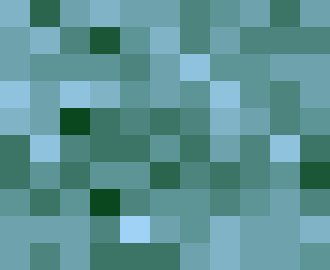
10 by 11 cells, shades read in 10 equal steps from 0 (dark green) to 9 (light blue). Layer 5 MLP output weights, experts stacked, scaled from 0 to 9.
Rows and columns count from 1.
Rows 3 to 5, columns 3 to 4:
5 5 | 8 7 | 0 3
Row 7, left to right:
3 5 3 5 5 2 4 3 4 5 1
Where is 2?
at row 1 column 2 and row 7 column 6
